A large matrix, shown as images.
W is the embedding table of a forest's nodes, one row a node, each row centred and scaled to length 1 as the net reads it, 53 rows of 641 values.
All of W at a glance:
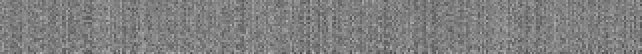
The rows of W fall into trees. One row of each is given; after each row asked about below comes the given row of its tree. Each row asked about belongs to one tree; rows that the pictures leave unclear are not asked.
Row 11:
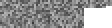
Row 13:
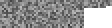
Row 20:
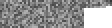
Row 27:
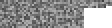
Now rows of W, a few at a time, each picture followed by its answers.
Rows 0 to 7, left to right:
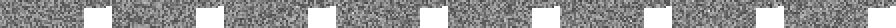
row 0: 13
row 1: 20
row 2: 11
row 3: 13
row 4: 27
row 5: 13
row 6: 20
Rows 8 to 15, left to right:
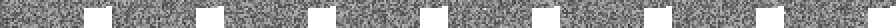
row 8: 20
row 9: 20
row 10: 13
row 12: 20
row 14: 20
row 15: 27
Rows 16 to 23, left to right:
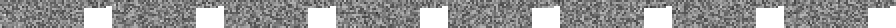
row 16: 13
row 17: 13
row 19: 13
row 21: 27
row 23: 13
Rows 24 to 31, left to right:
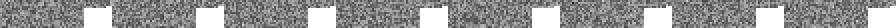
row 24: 13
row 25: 11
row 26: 13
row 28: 20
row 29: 27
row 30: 27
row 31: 20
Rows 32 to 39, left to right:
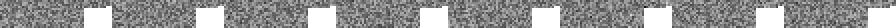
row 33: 20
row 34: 11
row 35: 13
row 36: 13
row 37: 11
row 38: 27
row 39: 27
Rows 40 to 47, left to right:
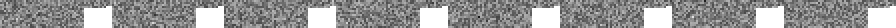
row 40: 13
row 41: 13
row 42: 20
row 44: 11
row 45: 20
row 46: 20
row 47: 20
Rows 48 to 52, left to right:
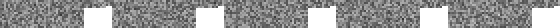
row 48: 20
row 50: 13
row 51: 13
